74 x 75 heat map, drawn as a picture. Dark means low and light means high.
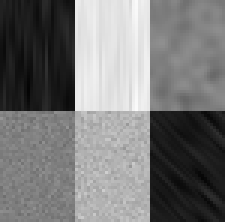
It is made of 2 by 3 panels. Panel 1,1: very low, streaked downward, faint in contrast. Panel 1,2: very high, streaked downward, faint in contrast. Panel 1,3: middling, blotchy, faint in contrast. Panel 2,1: middling, fine-grained, faint in contrast. Panel 2,2: high, fine-grained, faint in contrast. Panel 2,3: very low, slanting down to the right, faint in contrast.
